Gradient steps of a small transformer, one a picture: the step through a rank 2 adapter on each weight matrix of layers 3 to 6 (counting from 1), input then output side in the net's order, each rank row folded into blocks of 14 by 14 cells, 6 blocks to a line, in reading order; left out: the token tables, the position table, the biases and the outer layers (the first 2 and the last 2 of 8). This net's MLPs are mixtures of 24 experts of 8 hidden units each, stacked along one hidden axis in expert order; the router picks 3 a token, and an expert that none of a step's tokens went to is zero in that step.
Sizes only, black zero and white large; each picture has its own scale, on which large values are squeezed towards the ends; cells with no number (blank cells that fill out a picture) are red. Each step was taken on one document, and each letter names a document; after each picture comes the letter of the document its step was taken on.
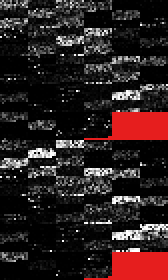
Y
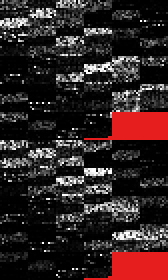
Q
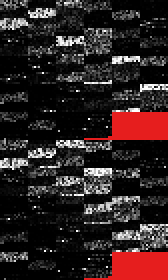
Y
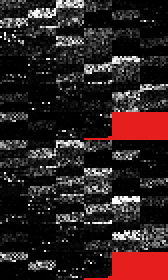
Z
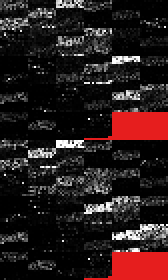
Y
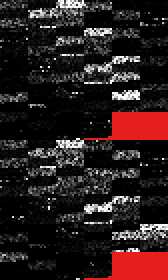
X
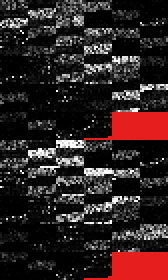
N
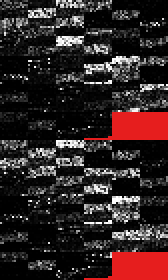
N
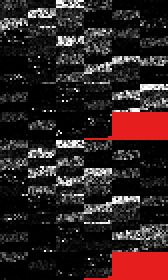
Y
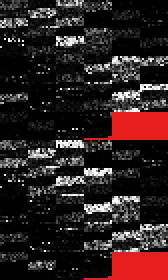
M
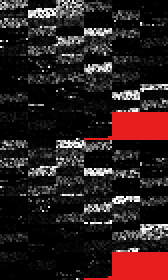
X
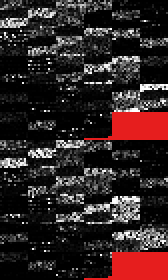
Q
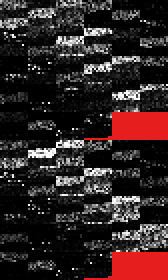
Q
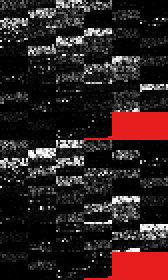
N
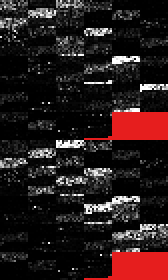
N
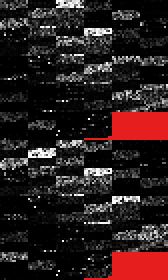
Y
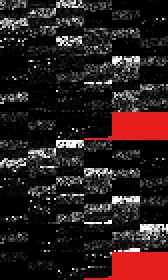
N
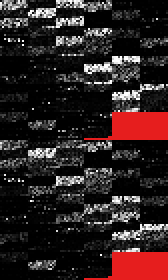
M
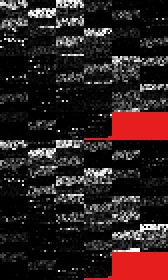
M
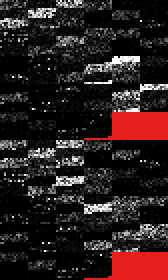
M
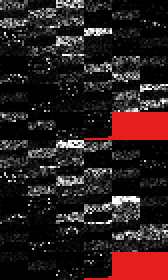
Q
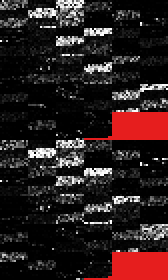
X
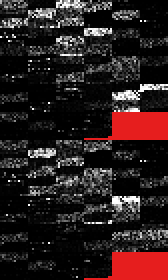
Z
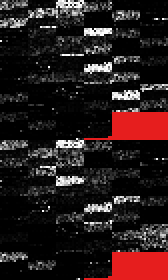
X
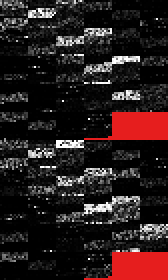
Y
